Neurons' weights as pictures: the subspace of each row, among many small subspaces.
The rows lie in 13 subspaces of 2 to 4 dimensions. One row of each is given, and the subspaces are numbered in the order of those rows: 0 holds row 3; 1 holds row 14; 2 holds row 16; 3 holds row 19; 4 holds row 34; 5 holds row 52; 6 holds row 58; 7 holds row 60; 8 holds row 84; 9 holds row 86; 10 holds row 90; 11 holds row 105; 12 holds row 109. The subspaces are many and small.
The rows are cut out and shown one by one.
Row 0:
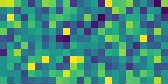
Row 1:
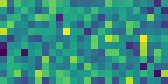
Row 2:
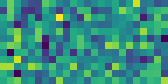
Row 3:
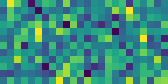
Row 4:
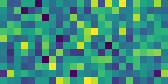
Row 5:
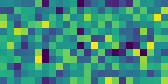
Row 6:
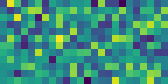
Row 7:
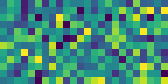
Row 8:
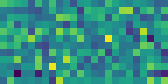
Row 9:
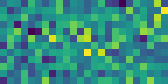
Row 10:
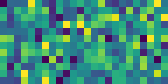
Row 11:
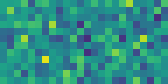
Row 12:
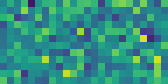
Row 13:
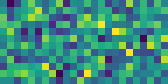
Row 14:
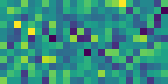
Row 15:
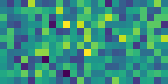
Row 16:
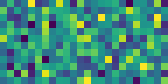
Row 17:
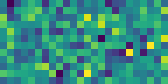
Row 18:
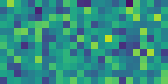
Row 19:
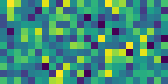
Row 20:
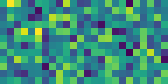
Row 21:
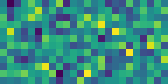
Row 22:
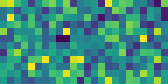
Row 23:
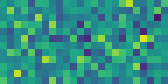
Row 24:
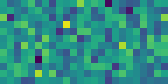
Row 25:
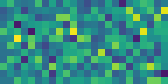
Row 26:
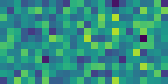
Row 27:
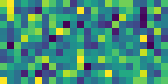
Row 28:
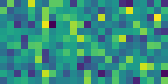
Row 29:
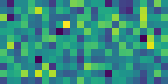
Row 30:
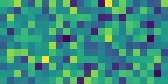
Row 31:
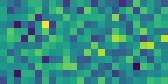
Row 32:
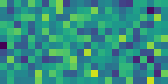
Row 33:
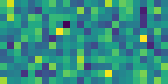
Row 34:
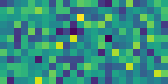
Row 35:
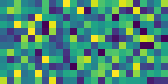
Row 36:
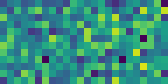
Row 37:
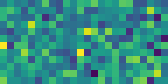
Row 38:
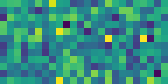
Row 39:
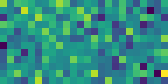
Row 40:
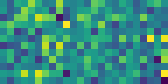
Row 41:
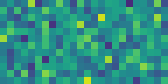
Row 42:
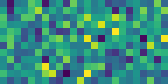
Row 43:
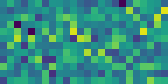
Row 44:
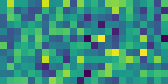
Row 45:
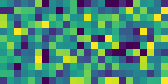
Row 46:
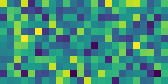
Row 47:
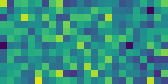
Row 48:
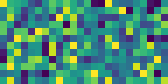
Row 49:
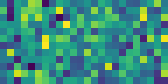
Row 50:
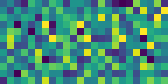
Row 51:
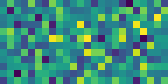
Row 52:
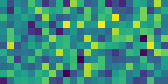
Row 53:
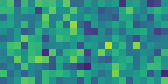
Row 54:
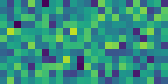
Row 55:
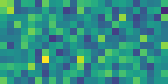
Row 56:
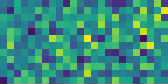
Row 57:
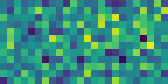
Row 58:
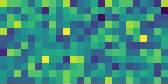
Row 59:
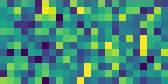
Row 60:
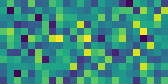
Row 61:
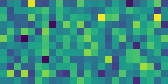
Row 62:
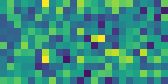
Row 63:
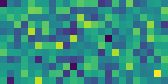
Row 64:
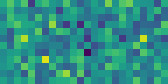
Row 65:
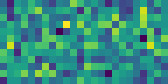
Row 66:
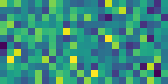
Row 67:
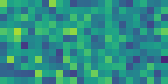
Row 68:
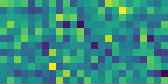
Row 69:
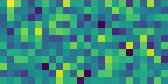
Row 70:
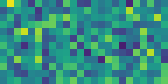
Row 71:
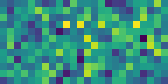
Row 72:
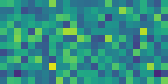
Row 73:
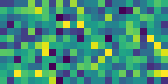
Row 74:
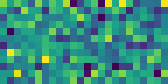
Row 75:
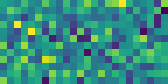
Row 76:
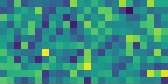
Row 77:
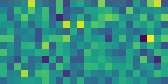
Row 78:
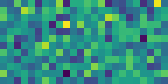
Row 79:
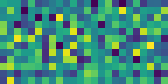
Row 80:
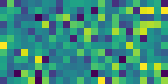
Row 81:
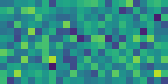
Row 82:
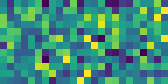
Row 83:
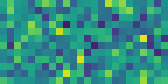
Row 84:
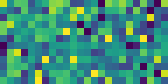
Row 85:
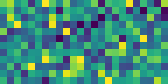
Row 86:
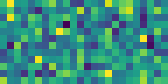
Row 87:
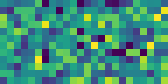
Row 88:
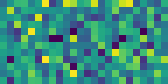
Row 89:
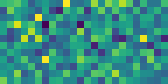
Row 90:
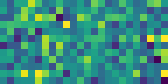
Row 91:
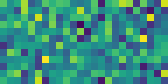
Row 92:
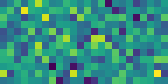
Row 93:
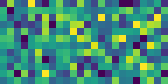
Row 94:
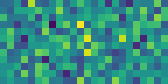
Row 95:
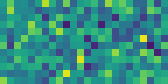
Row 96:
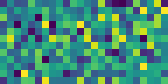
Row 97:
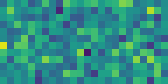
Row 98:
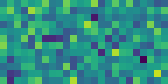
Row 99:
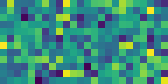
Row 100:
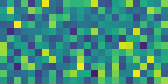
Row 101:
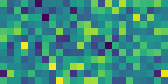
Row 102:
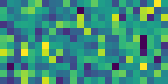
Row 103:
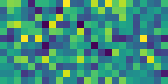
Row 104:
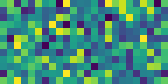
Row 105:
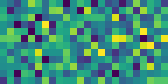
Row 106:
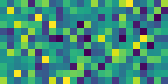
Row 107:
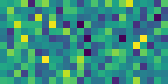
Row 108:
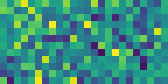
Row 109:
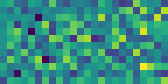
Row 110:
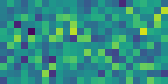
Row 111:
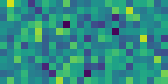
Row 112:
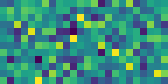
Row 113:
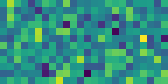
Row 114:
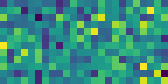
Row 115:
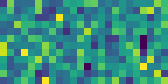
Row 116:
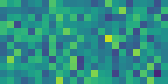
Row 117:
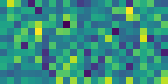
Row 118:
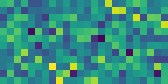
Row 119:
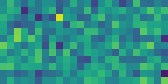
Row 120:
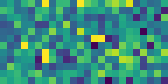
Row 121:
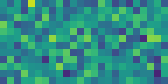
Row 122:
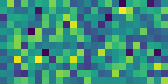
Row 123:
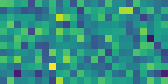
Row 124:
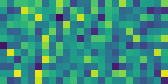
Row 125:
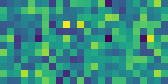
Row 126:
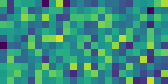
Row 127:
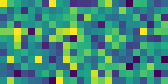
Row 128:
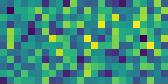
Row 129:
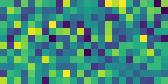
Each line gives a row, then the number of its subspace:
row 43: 1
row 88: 4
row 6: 2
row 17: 3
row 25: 1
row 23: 7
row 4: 2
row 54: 6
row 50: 12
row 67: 4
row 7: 8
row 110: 1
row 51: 7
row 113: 0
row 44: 0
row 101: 2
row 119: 10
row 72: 12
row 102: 8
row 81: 12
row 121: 10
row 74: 8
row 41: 2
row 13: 3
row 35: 11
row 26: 5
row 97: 12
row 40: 10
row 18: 3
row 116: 8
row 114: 10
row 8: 11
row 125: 12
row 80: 12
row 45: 3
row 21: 3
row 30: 8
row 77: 8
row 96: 12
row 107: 7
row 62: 0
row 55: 9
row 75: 1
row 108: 4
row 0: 6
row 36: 5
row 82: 0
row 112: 4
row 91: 8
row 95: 5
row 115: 6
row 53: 2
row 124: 8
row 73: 11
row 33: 9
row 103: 11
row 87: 3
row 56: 5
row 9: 1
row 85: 6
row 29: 9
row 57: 5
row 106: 7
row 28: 2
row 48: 10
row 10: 8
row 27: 9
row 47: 4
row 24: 9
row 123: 11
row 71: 5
